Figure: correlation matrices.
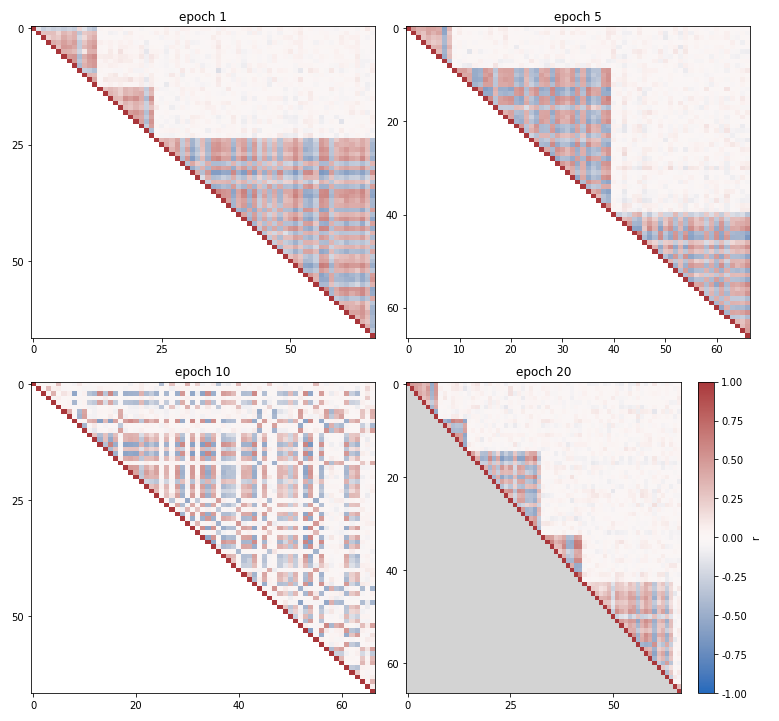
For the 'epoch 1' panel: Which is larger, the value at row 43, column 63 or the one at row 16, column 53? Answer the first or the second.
the first
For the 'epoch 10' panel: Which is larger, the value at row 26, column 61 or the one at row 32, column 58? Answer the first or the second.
the second
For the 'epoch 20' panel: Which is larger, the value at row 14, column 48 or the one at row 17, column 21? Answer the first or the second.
the first
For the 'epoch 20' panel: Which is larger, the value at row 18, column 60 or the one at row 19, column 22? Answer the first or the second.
the first
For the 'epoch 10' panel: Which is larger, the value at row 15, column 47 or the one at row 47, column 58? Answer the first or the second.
the second
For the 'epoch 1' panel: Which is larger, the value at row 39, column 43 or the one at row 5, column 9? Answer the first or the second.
the second
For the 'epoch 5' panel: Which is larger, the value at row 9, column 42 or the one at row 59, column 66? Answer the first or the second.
the second
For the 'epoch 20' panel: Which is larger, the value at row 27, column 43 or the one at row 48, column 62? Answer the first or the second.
the second
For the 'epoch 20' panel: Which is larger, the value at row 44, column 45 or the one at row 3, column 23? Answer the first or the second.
the first
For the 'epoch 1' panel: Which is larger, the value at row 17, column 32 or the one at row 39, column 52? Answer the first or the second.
the first
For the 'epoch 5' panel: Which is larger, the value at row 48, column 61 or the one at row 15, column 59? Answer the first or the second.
the first
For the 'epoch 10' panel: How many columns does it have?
67
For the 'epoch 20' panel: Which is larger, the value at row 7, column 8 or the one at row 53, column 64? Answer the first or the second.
the second
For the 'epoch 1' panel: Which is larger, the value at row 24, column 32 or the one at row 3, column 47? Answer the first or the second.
the second
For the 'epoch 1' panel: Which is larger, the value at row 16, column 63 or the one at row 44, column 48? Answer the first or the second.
the second
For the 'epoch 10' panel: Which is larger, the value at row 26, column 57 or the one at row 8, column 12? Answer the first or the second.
the second
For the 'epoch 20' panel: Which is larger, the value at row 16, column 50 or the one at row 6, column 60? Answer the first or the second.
the first
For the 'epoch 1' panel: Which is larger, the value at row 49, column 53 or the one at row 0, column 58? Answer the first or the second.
the second
